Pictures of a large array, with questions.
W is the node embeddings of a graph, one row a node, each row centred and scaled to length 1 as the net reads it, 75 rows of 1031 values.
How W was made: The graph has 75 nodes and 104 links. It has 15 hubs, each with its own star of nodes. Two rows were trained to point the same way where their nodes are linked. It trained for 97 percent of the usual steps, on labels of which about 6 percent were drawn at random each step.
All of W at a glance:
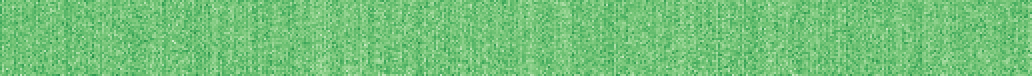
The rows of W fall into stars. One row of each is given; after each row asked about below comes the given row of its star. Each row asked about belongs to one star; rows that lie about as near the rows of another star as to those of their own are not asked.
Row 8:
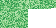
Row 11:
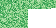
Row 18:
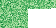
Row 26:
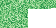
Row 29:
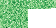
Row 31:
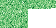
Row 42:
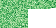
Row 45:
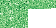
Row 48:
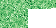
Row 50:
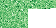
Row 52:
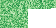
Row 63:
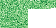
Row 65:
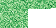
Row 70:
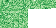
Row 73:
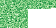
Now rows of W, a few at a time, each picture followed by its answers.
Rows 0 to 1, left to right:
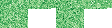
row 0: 11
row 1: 70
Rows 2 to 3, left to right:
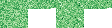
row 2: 42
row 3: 26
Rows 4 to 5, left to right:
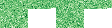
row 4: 26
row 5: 11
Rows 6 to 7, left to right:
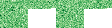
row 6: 29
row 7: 63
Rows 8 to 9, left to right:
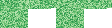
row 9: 48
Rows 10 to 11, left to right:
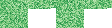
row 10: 65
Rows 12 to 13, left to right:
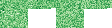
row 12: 42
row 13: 52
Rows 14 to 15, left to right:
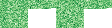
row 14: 50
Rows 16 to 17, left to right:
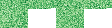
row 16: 45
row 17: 45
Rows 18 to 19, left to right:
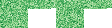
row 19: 50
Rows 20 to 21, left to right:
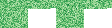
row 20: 50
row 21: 11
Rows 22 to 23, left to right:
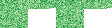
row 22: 63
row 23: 65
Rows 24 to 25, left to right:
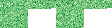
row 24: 52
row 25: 63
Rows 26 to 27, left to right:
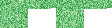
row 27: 31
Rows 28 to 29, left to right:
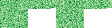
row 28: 8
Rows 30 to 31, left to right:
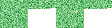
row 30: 29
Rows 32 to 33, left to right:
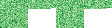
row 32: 48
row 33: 18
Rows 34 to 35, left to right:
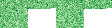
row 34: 31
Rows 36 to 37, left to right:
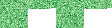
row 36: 26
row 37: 48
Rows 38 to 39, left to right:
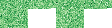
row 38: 29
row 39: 45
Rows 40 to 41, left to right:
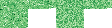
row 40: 8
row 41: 18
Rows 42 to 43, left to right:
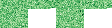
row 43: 31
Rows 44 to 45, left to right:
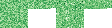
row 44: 65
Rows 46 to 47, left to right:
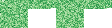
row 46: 65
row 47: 26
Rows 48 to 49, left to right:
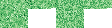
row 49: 18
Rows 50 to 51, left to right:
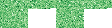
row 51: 8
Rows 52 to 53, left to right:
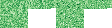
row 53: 52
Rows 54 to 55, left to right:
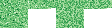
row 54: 63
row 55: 29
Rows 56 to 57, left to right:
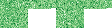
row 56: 50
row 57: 18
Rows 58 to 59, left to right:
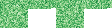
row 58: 26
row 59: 52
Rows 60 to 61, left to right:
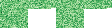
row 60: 73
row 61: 73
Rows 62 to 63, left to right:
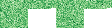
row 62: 73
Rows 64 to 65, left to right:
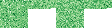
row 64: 18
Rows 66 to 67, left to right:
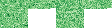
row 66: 50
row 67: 70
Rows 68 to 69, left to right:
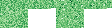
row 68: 45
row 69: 45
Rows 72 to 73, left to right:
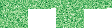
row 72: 70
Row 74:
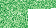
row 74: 31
